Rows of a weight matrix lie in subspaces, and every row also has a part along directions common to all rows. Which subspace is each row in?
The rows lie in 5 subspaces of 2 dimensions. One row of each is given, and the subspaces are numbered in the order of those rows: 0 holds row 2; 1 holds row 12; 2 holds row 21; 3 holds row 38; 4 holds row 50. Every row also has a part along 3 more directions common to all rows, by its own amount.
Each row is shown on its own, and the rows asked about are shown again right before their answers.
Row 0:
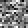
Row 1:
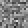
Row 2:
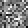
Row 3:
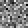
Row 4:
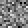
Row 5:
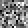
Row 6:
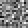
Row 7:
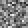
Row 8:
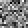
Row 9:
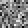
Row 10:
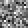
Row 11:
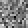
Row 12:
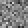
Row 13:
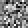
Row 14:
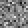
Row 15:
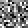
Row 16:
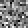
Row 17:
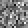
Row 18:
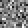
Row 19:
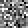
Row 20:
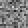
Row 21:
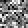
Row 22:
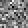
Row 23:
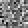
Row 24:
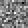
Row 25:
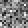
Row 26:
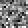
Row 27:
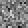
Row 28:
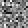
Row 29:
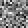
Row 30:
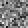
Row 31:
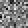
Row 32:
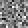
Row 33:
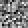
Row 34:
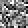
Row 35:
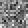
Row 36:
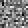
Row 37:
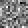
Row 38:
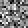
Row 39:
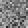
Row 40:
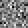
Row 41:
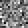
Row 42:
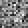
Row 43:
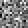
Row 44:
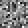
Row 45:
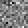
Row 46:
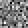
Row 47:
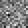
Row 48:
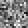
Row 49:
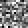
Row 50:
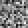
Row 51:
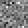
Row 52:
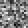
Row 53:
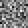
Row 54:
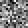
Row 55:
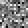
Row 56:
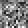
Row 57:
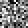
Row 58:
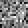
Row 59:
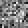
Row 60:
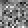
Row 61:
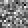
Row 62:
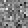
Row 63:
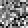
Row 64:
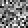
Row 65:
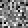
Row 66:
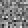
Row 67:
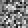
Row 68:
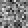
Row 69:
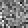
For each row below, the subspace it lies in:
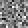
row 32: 2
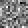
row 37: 4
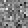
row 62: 3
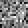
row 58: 1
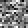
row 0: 2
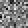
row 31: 3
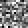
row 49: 2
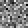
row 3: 3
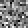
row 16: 3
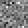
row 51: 1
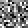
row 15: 1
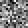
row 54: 3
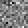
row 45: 1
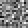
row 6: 2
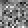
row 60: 4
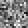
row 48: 3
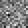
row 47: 0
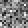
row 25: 4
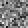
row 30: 0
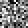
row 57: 3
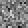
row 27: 1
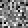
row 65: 2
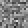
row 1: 0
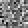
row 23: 2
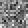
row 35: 1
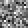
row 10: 4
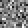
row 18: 2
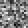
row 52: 3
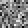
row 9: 3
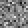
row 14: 1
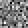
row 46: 2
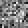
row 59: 1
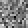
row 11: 1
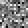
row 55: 0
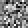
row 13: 4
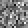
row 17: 4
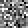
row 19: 3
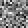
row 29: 0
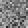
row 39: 0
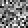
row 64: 0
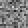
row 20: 2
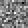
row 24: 4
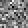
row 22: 2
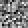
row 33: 4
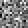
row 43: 0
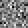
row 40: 2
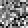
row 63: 0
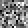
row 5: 4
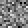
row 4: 1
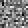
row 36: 0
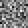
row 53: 2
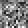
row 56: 4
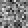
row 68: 3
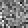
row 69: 2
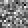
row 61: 4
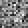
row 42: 1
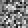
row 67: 4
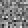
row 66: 0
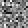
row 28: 0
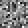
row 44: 4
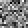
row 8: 2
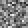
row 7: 1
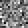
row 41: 2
